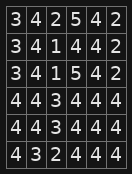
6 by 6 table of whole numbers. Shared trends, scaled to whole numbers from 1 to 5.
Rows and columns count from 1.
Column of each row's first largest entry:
4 2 4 1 1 1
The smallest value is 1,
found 2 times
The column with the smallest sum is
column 3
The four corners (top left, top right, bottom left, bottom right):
3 2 4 4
